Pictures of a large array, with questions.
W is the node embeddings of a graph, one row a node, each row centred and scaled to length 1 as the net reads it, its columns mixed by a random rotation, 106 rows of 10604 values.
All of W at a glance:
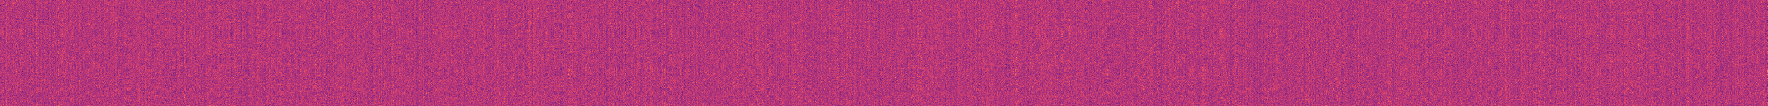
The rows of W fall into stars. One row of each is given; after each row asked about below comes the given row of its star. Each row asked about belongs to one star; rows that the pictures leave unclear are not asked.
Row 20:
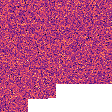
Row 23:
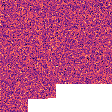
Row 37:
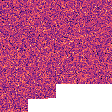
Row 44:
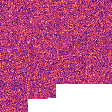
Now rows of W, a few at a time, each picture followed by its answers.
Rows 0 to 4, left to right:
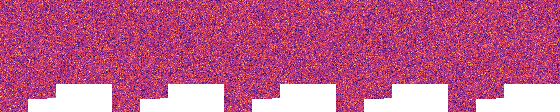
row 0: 23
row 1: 20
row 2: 20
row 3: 20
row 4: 44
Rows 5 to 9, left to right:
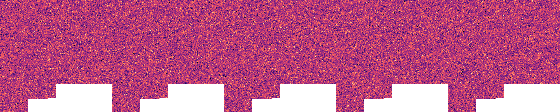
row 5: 37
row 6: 23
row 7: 37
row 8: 23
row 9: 37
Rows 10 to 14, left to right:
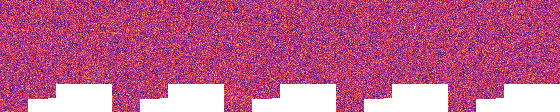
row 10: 44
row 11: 44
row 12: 20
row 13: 23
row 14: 37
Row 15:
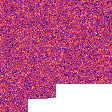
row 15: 23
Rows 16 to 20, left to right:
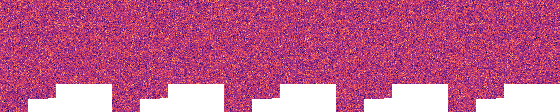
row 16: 23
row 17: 23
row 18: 20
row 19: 37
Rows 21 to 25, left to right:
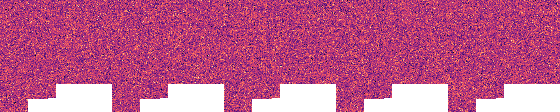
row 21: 44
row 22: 44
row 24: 23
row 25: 20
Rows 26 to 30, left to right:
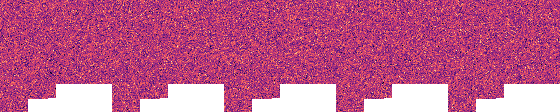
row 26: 37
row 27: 37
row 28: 37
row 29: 20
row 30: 20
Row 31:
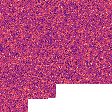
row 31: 20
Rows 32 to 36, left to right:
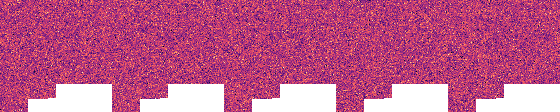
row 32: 20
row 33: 20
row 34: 20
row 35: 23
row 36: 20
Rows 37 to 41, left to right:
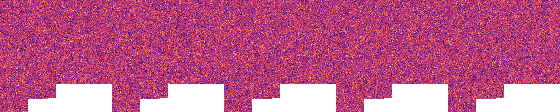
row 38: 20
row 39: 44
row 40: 23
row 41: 37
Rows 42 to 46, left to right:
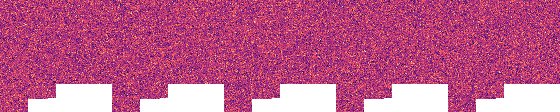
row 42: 20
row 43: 23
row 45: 44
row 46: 44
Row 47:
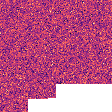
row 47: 37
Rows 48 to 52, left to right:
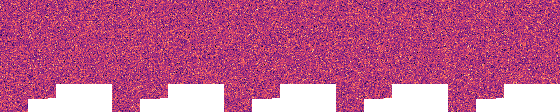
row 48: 23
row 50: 20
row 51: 23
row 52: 23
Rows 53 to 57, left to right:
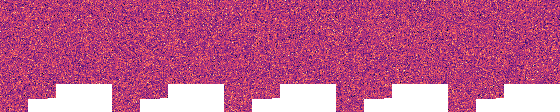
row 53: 23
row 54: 20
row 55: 20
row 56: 44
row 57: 20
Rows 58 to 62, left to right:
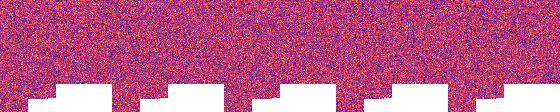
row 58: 20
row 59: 20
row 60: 37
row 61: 20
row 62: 20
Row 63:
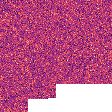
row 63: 44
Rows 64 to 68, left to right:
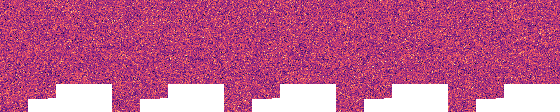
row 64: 37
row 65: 44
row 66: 37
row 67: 37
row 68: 37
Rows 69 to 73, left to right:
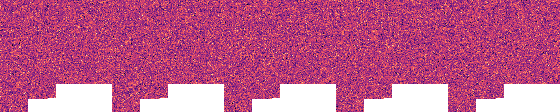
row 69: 23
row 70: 23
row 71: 23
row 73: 23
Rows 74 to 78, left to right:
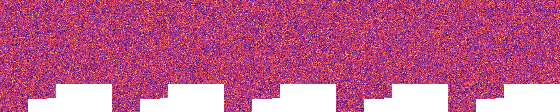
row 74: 23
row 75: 23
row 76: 20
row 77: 44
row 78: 23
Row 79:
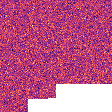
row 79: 44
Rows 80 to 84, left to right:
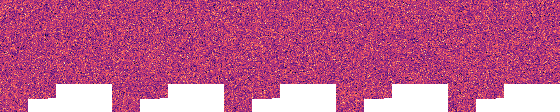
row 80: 20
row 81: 37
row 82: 44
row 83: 20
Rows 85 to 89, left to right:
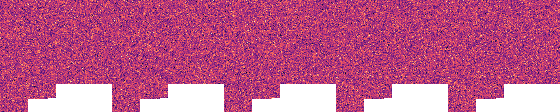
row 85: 44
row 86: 44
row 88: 20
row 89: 20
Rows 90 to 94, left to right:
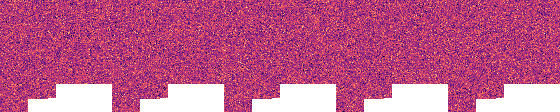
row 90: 20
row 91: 23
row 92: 23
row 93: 23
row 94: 23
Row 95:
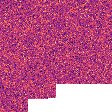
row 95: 44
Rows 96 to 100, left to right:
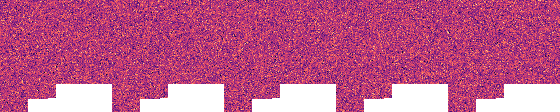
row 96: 44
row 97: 20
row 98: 37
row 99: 44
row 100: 37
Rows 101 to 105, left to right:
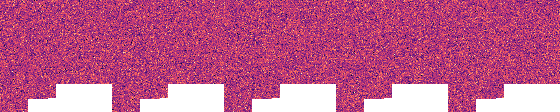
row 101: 37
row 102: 23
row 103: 23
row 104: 20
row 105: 23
